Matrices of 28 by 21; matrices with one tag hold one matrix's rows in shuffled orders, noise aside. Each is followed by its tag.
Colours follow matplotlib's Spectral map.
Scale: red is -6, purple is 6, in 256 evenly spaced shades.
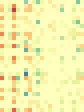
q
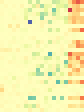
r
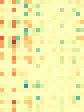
q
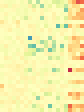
r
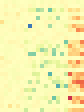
r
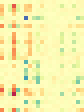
q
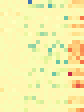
r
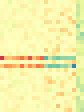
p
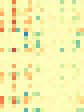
q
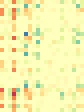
q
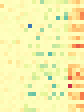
r
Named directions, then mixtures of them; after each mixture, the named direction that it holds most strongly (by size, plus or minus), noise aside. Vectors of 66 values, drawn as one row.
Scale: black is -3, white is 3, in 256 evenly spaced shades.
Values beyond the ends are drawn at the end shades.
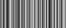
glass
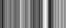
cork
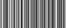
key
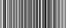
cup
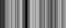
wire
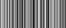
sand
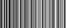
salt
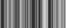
cork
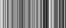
cork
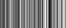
glass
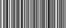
key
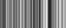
cork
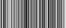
key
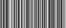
key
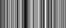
wire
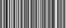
key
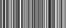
glass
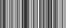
wire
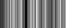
wire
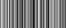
sand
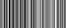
salt
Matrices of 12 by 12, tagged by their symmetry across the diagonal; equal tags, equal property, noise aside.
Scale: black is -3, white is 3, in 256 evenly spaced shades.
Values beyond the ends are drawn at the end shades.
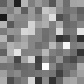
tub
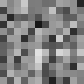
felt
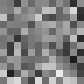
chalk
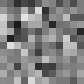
chalk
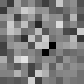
tub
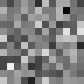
chalk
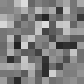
tub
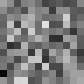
felt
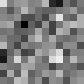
tub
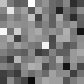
tub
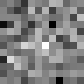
felt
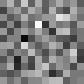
chalk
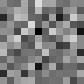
felt
